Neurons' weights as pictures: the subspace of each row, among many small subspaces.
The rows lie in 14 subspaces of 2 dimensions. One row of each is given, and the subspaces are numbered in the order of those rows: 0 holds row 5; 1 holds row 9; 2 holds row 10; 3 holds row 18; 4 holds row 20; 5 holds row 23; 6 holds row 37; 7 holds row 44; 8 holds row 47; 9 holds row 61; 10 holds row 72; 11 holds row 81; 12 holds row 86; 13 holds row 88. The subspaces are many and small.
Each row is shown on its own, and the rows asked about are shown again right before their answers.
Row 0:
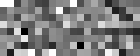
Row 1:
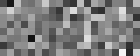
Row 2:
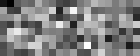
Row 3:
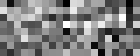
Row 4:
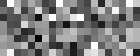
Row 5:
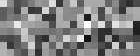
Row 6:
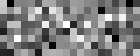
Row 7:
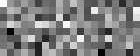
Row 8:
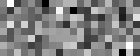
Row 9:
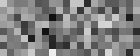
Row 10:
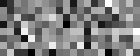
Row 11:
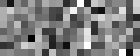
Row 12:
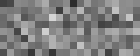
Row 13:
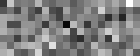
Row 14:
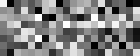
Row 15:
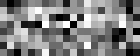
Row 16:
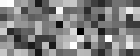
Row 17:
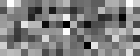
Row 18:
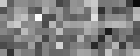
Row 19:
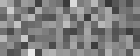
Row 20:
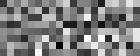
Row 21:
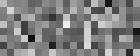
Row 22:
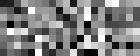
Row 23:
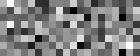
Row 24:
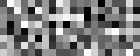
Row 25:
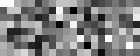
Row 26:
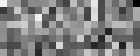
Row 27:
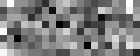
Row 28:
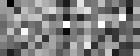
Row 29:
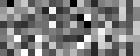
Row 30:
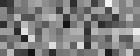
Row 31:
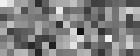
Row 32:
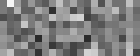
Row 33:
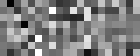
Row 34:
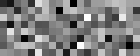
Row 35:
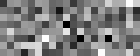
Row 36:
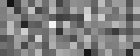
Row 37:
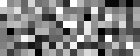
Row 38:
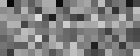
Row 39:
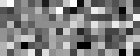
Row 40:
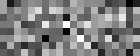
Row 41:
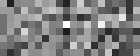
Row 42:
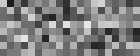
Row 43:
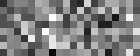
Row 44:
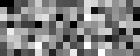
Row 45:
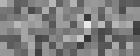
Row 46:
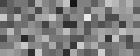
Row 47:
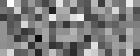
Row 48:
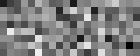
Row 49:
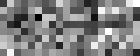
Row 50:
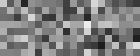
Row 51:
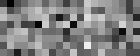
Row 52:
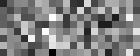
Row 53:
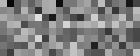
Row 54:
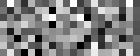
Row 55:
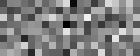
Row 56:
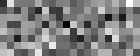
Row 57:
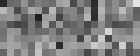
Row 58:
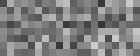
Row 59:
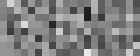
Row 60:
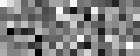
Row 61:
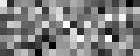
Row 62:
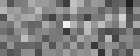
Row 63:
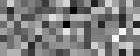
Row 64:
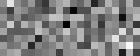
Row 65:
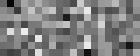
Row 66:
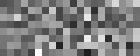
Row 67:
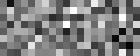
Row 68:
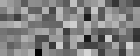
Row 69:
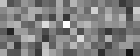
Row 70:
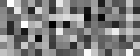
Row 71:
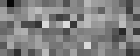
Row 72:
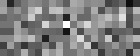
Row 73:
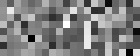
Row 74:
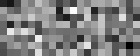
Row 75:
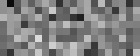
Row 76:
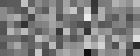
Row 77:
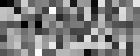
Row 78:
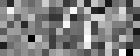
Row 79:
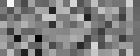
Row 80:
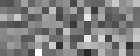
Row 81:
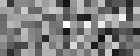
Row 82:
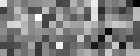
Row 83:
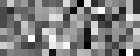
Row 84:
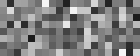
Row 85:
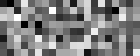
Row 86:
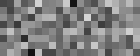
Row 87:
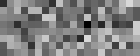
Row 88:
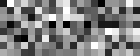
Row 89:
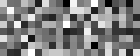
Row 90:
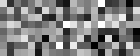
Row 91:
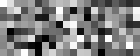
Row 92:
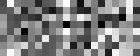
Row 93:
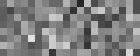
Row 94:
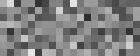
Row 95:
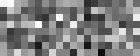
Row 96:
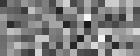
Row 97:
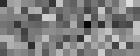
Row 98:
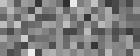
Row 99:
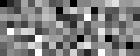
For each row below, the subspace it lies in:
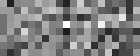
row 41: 11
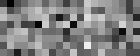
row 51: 7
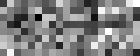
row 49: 3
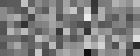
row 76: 13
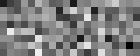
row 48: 6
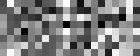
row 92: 11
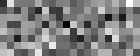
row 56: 9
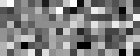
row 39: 1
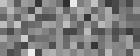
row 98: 12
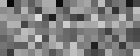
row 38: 8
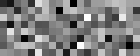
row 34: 5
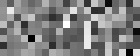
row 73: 2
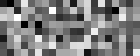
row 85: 3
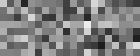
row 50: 13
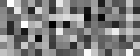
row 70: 13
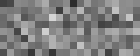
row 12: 1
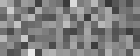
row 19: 12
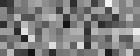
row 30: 2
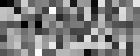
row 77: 3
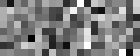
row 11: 1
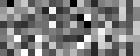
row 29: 0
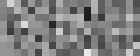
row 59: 13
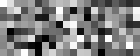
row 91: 10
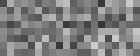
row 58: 4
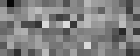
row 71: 7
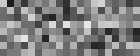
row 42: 13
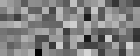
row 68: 4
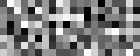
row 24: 13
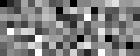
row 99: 6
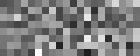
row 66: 4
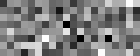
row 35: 10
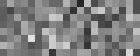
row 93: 1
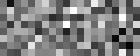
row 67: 5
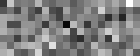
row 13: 9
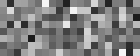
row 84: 12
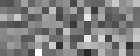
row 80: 4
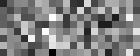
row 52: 1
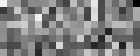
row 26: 3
